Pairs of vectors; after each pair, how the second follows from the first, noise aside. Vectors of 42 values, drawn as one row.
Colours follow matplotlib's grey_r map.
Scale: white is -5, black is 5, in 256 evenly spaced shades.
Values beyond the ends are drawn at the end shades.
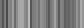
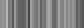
negated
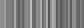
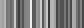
scaled up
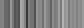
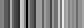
scaled up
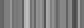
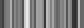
scaled up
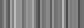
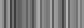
negated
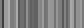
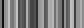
scaled up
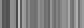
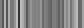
sign-scrambled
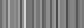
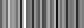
scaled up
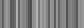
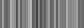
negated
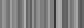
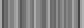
wrapped around
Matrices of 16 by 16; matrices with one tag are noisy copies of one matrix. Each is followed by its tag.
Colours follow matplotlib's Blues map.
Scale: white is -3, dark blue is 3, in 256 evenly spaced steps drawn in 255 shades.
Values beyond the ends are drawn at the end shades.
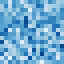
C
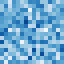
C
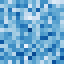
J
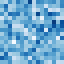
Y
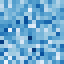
C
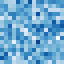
Y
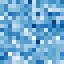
Y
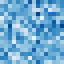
Y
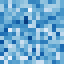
C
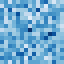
J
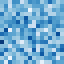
C
